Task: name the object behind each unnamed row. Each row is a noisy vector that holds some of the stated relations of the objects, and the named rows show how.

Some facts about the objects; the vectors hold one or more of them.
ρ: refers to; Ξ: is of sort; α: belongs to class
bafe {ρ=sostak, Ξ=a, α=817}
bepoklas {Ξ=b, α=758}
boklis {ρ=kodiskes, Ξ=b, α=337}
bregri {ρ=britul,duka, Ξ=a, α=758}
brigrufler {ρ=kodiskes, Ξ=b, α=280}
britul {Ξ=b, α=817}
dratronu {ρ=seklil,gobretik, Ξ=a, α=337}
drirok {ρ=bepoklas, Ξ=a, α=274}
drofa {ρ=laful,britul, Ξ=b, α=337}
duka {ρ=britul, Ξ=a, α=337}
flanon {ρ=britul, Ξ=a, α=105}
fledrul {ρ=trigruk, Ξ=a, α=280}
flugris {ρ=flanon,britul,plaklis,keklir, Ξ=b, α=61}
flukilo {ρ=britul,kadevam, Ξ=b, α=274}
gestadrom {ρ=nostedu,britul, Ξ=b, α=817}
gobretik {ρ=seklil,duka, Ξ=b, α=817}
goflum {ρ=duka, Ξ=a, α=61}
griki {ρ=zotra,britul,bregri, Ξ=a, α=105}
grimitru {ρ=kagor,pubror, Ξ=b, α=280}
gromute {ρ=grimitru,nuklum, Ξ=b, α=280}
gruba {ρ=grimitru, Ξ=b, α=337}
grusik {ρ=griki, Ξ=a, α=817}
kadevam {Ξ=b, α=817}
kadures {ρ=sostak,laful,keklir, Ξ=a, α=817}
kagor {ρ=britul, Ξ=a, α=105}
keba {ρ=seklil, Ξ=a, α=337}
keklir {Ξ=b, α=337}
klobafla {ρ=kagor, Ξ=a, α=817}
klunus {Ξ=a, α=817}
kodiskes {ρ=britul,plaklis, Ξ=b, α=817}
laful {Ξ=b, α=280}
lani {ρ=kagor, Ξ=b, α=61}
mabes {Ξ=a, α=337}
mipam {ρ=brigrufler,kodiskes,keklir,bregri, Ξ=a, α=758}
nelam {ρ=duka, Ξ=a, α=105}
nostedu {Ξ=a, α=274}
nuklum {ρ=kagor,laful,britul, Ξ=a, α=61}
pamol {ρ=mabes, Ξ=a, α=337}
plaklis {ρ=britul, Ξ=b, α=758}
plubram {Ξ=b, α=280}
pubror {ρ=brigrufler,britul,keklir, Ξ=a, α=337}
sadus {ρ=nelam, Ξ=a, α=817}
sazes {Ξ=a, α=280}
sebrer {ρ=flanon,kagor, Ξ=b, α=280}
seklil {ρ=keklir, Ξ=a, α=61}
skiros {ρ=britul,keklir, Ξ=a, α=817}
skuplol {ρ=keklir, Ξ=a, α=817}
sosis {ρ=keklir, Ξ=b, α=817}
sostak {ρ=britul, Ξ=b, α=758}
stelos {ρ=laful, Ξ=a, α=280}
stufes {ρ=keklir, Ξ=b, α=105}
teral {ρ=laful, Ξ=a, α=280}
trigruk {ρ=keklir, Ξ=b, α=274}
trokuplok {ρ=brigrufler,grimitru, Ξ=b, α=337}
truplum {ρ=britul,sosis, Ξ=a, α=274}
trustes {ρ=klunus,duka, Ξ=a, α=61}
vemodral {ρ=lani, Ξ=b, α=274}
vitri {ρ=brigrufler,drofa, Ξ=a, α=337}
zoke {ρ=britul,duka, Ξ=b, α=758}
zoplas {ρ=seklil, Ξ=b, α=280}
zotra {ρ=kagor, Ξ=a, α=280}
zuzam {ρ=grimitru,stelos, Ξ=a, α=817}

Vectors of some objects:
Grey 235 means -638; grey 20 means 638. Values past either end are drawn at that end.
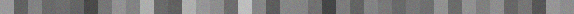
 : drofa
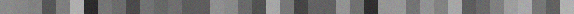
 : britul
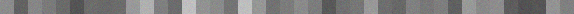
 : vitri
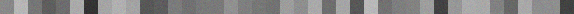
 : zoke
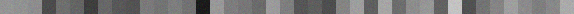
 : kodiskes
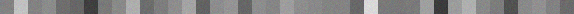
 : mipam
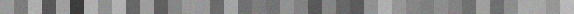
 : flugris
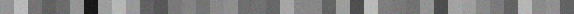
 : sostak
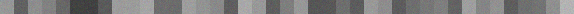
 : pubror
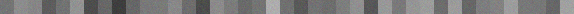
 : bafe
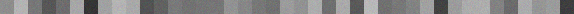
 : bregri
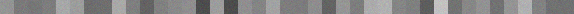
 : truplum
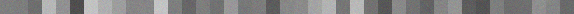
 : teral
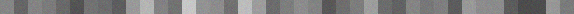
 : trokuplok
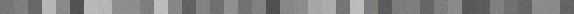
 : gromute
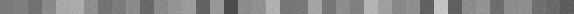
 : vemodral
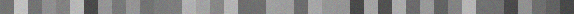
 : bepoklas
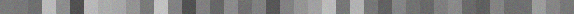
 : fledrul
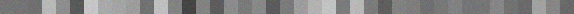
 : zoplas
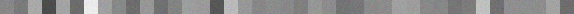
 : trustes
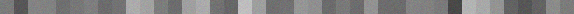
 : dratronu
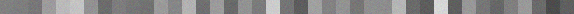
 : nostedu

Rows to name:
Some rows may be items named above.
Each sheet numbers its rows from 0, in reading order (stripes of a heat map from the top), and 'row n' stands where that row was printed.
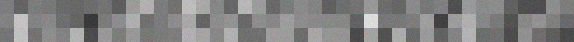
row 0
gruba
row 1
mipam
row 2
bepoklas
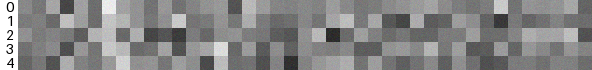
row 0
goflum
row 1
laful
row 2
flanon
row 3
lani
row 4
zotra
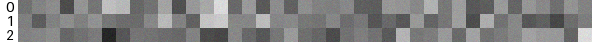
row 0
lani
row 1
mabes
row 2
skiros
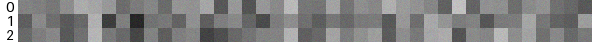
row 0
drirok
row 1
klobafla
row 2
gobretik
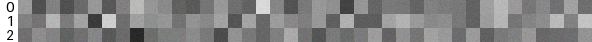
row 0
duka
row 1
seklil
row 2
zuzam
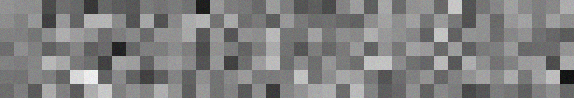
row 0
kodiskes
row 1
nuklum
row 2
drirok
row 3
zuzam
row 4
trigruk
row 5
nelam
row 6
grimitru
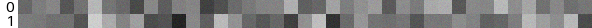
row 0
gobretik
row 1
kagor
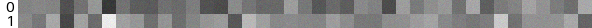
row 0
gestadrom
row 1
goflum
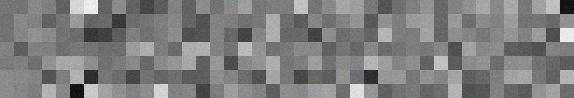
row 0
nelam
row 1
sadus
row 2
sosis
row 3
pamol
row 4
vemodral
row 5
britul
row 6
brigrufler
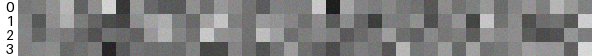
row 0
stufes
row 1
keklir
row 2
trokuplok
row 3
skiros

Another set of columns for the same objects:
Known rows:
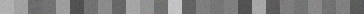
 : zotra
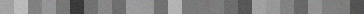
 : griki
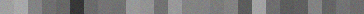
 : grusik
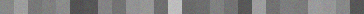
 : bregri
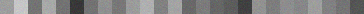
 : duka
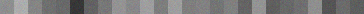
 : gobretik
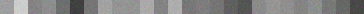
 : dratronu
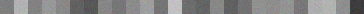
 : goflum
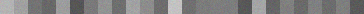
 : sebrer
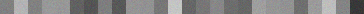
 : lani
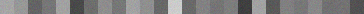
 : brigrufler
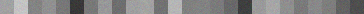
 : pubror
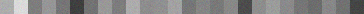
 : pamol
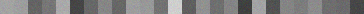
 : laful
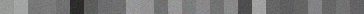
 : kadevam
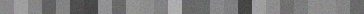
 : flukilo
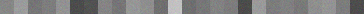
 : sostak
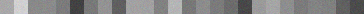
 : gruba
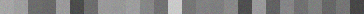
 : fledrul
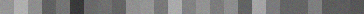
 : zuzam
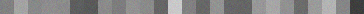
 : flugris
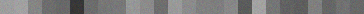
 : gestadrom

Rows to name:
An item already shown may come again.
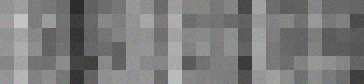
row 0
kodiskes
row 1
nelam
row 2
kadures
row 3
zuzam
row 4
nostedu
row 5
stufes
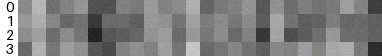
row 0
bepoklas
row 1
klobafla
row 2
britul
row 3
seklil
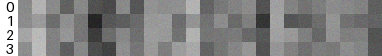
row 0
vemodral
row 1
britul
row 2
griki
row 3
drirok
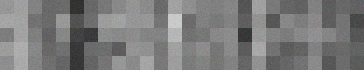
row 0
skiros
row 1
zoplas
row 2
trigruk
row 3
klobafla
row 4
gobretik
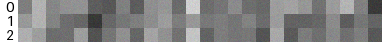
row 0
nuklum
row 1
sadus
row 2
zotra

